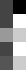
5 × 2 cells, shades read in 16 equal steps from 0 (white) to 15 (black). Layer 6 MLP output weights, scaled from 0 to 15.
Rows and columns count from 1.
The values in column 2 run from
0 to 15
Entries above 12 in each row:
1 0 0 0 0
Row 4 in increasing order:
0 11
